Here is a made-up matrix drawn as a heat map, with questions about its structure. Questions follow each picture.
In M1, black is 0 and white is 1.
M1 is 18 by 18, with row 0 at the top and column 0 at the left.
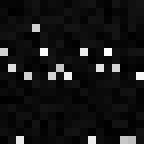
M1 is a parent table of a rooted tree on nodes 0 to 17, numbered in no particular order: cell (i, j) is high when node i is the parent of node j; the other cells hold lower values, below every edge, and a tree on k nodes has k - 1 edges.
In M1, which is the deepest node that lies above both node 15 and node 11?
17
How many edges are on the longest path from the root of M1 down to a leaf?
2
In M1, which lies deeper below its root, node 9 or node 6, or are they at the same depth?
node 6
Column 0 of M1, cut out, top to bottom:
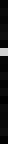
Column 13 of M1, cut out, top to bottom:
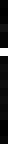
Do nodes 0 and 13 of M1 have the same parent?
yes
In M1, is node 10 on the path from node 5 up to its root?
no
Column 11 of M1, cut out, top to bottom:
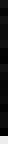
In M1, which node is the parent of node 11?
17
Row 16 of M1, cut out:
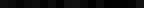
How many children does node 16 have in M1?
0
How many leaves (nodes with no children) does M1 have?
13
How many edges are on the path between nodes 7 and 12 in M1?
2
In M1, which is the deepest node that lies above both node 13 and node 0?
6
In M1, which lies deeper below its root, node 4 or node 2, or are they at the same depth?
the same depth
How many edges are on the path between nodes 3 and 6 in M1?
2
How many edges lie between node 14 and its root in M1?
2
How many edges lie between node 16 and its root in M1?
2
